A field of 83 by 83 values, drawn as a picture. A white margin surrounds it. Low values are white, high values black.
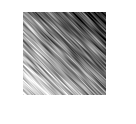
Grain: diagonal, down to the right. Mirror symmetry: none. Odd rows or columns: none. Ninth with the highest average: top right. Ninth with the lowest average: bottom left. Slope: up to the top right.
